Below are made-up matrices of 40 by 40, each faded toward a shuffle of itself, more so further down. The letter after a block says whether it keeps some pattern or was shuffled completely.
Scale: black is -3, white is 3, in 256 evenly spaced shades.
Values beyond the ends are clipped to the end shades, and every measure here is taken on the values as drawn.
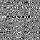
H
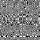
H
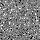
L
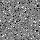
L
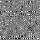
H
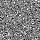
L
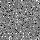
L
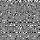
H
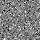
L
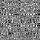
H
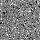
L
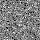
L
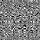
H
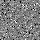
L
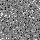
L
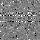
H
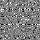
H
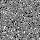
L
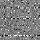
H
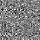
H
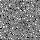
L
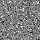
L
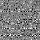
H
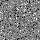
L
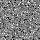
L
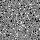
L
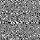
H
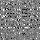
H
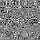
H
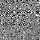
H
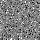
L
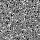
L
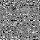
H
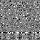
H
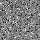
L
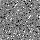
L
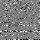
H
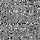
H
